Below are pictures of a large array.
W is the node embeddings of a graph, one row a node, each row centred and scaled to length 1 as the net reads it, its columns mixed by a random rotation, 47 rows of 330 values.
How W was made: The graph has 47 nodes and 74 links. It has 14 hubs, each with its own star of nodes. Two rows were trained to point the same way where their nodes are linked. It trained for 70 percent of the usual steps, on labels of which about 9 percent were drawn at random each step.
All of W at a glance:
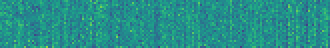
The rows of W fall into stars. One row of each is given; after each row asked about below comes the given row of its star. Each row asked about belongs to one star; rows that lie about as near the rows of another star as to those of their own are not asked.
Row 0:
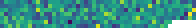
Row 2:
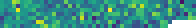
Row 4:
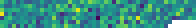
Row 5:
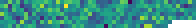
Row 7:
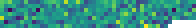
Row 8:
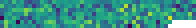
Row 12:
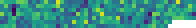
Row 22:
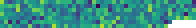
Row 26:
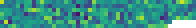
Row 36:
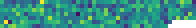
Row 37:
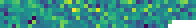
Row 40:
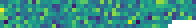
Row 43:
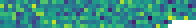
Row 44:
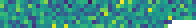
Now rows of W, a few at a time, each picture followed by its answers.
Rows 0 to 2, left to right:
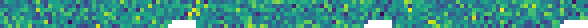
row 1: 4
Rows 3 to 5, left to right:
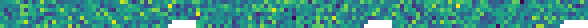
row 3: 8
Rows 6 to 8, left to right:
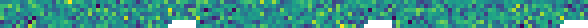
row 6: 37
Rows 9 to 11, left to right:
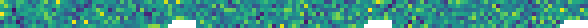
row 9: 12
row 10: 26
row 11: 37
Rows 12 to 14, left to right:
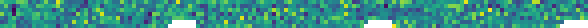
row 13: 26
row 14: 5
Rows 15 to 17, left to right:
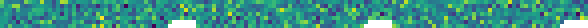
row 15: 22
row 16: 22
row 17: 4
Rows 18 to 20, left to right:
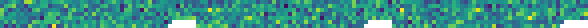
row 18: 22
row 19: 36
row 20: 2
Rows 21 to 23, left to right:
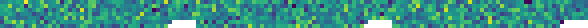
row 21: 5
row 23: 7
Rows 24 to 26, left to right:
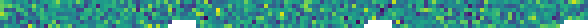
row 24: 7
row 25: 7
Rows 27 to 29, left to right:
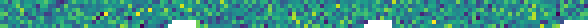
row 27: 44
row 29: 2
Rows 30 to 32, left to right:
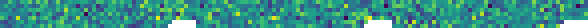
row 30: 40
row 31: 43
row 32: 5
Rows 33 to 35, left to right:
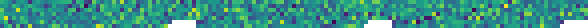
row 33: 0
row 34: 40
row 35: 37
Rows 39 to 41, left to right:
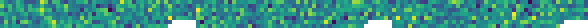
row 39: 8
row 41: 0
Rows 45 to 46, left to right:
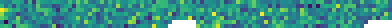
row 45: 40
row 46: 36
